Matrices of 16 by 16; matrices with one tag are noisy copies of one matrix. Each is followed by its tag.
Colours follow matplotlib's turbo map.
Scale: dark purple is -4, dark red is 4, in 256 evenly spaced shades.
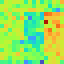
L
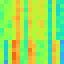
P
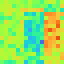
L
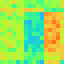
L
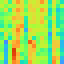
P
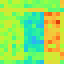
L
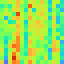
P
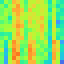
P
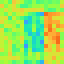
L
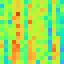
P
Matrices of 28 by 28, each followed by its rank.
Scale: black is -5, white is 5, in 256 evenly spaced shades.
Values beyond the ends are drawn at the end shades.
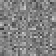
five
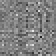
five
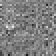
five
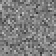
full rank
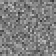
full rank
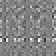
three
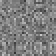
five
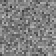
full rank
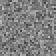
full rank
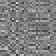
three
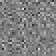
five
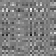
three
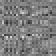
three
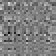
three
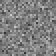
full rank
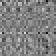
three
